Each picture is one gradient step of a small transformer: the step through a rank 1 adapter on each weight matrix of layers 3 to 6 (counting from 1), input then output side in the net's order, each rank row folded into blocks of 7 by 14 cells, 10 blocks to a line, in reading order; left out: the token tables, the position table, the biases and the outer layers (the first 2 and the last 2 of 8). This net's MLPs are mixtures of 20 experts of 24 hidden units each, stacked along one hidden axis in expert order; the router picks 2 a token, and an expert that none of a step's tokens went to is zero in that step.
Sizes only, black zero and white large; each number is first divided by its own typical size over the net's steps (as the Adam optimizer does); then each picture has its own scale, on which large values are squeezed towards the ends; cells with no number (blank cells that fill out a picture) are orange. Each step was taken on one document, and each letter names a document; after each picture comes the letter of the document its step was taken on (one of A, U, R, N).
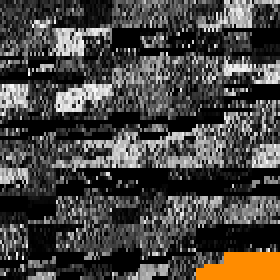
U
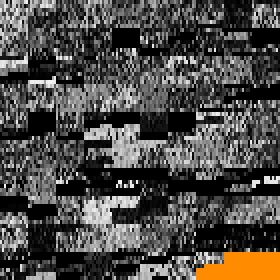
U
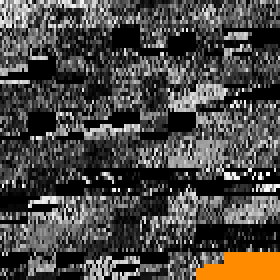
U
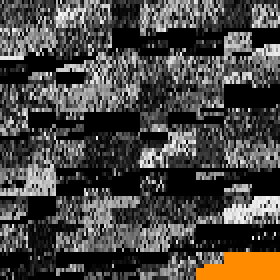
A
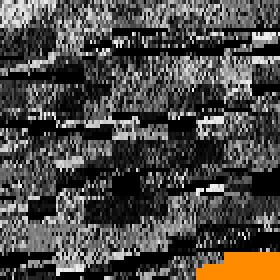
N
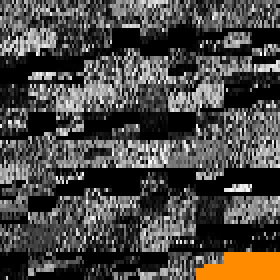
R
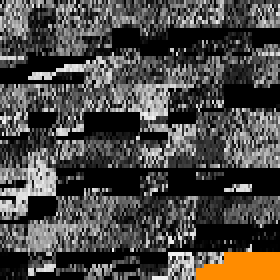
A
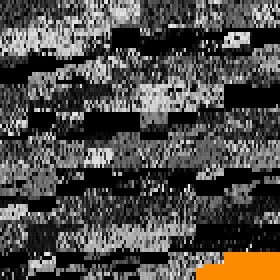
A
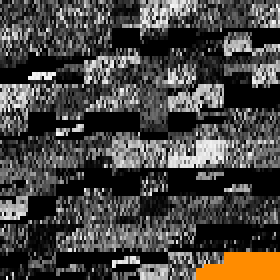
A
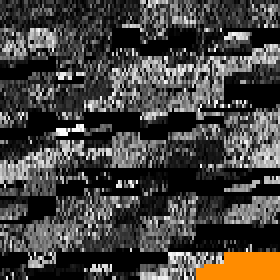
R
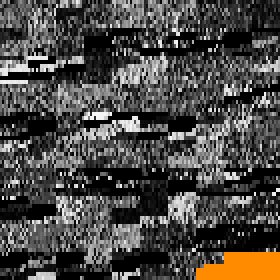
U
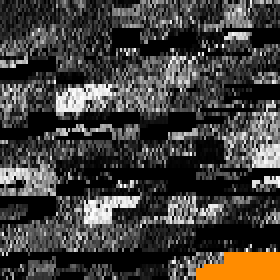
R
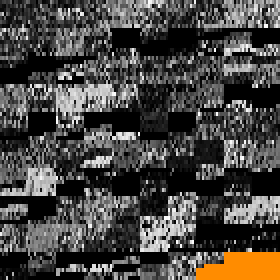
R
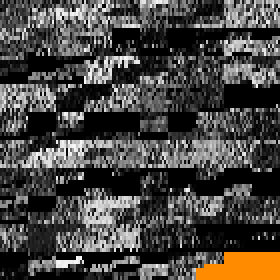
A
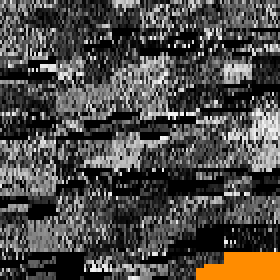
U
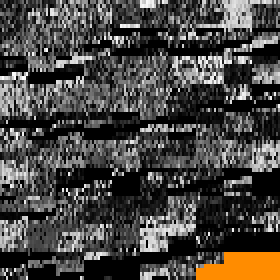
N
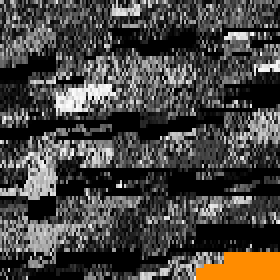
R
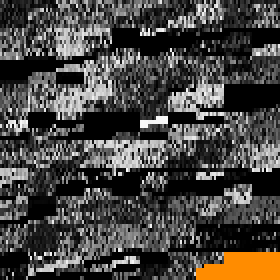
A
